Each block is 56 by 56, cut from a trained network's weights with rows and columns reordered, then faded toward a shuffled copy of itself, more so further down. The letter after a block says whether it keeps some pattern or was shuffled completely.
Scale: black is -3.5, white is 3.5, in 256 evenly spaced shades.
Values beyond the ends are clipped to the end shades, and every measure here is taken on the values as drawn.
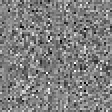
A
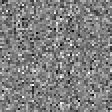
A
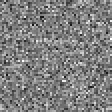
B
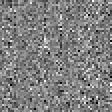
A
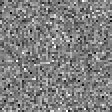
B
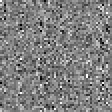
A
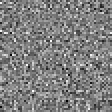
A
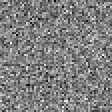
B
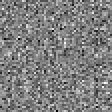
A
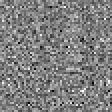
A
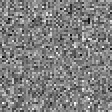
A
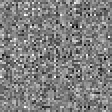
A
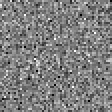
B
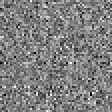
A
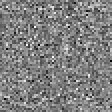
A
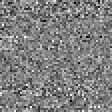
A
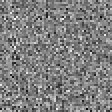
A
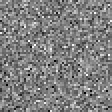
B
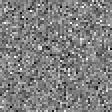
B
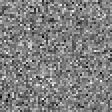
B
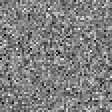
B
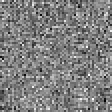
A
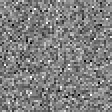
B
